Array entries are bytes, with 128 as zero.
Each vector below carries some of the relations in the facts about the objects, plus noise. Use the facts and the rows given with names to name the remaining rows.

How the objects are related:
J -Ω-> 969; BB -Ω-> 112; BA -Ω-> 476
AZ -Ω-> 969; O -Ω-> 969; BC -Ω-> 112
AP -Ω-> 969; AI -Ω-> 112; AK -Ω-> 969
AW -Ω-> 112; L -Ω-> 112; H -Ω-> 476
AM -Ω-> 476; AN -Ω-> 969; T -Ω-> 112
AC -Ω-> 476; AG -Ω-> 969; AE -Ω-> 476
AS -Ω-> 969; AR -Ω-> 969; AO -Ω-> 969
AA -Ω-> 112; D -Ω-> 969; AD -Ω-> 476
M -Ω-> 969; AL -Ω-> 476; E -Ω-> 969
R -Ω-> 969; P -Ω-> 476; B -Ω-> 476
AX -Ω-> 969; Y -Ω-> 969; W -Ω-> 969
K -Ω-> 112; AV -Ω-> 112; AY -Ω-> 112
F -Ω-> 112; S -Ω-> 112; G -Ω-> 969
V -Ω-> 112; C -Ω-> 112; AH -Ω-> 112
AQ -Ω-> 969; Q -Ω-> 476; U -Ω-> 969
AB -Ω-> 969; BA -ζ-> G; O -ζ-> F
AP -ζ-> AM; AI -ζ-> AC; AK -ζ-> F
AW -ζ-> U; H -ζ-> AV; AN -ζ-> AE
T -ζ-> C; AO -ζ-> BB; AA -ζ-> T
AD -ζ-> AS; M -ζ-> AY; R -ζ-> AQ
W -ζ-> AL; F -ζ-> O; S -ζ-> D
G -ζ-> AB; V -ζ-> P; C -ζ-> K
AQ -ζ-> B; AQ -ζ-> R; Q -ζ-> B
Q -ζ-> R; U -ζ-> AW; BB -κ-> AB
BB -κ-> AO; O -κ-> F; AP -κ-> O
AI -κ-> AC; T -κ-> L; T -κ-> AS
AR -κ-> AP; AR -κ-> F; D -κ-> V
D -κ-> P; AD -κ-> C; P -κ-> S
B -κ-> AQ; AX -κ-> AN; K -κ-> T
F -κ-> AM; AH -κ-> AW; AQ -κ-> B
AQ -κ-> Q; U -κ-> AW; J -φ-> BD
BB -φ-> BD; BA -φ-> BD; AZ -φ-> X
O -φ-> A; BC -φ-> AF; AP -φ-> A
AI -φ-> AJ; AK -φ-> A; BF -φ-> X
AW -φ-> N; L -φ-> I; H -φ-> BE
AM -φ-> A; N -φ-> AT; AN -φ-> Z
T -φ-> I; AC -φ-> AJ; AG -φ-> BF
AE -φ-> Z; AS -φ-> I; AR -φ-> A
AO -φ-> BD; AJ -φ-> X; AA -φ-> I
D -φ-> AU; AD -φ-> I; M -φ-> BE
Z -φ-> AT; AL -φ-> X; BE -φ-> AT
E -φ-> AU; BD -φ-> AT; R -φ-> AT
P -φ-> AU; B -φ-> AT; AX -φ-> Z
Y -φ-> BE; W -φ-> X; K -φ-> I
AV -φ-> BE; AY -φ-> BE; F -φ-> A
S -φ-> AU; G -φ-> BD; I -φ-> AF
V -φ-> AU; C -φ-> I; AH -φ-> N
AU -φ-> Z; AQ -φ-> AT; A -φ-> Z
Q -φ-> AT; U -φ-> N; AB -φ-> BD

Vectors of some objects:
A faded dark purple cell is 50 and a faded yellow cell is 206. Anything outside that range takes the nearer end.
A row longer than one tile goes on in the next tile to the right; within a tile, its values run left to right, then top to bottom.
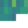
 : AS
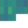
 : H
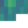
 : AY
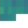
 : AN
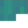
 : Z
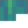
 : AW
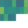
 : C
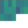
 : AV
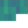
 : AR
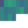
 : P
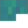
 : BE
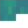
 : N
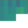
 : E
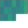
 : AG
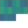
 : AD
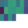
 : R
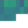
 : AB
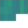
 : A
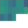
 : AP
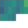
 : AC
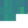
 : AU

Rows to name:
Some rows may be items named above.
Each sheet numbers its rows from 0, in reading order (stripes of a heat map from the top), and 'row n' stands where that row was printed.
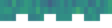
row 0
BC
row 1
BA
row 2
E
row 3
AG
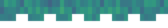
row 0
AB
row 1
BA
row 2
AR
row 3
O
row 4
AR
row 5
AB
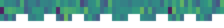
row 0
AQ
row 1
AZ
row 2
Q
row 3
K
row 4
AX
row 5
T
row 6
B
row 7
K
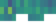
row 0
AA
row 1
BA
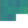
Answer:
AX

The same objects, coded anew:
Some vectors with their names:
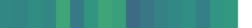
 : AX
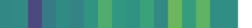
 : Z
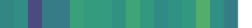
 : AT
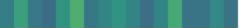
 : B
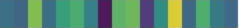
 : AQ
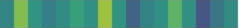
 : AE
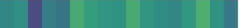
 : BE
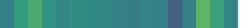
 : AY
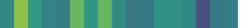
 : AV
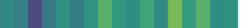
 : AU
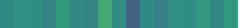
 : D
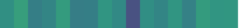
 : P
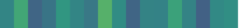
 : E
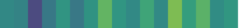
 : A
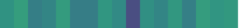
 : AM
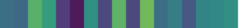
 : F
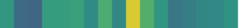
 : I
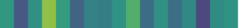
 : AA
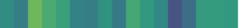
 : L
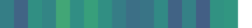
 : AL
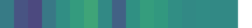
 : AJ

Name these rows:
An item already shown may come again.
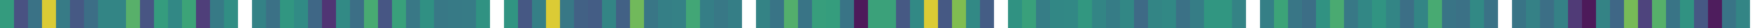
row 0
T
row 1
AK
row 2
C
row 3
R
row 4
AH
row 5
B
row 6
O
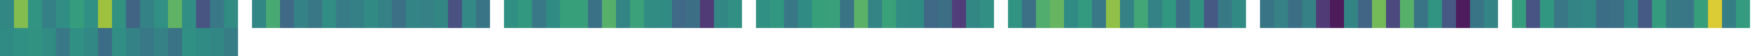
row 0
AE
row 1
G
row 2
AS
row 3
AS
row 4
K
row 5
O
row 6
AP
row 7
BA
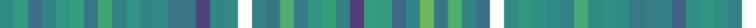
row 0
BC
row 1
Q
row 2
AB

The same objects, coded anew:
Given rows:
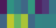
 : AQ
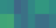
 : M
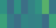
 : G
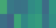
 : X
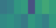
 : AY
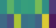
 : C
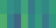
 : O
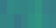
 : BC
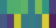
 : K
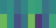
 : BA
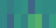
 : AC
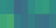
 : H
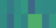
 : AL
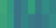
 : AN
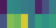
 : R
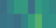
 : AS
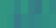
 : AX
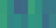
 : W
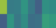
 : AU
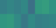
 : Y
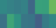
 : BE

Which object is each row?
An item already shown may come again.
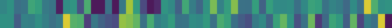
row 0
AD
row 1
Q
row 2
B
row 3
AB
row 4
AK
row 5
BA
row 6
AA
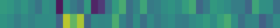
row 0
AX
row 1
AQ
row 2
AP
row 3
AE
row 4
AO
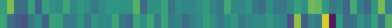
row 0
AK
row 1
AR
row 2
F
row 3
L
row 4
E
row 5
T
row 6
AB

